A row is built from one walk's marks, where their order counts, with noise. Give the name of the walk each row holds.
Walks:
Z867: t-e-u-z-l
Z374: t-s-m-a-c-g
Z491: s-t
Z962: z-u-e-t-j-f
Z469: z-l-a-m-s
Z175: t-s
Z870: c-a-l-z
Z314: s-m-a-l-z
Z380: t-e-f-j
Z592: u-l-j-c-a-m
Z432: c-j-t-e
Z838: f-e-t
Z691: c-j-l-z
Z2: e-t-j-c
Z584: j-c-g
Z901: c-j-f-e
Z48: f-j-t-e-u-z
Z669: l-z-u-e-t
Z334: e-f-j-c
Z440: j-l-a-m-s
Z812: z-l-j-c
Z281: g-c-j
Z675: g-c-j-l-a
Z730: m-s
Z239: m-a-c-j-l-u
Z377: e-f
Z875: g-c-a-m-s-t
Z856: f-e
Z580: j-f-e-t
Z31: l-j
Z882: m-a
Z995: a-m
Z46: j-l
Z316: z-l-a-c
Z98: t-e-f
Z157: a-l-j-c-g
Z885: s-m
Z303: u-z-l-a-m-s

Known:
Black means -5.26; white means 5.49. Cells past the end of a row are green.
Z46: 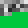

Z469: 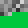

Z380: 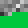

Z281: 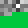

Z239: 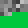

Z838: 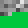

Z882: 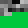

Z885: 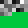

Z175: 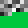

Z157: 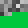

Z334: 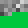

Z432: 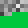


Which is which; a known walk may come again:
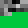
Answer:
Z995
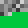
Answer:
Z316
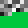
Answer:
Z175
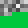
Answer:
Z584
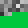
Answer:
Z157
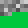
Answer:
Z580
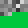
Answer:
Z875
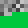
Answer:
Z691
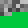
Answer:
Z440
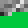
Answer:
Z98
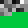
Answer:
Z730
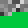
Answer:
Z374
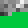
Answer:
Z377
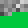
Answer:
Z334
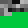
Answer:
Z882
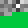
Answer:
Z281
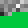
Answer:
Z2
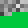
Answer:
Z432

